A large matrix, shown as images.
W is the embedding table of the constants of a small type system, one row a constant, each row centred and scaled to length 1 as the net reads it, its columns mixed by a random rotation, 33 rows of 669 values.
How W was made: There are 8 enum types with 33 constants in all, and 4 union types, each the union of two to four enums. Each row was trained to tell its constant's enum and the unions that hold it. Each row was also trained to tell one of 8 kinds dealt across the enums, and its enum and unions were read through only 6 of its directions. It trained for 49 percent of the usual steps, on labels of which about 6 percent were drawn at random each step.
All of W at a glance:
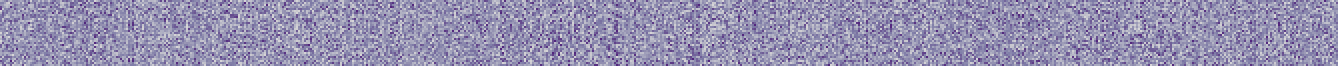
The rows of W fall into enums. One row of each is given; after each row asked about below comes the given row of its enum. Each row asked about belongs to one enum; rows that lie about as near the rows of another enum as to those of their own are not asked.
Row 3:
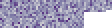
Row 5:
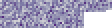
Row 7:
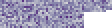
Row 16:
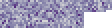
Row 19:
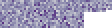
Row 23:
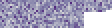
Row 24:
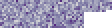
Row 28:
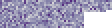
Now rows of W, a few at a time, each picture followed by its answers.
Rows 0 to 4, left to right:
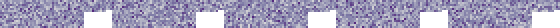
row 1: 3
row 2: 16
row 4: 28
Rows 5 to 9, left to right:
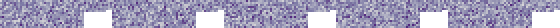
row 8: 3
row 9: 28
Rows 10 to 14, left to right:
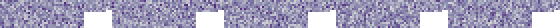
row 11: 7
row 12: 16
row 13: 19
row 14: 16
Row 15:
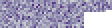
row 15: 7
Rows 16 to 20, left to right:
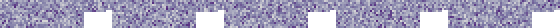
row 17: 23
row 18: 3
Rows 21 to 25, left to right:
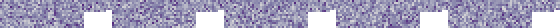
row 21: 3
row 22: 28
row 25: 19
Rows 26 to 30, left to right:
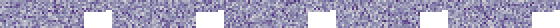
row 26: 3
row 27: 7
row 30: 7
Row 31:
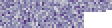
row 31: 19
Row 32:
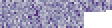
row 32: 7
